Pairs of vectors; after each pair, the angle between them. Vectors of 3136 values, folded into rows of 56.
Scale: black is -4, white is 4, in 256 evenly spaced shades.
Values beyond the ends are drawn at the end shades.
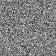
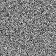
partly aligned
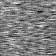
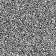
orthogonal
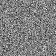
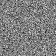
nearly parallel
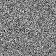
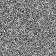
nearly opposite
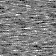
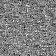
partly aligned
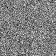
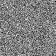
nearly opposite
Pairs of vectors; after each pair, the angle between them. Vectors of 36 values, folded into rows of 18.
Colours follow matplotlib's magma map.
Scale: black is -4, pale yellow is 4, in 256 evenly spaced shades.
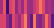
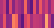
partly aligned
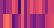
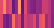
nearly opposite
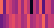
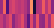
partly opposed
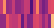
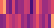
nearly parallel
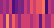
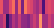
partly opposed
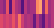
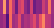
partly opposed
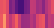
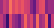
partly opposed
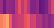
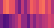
nearly opposite
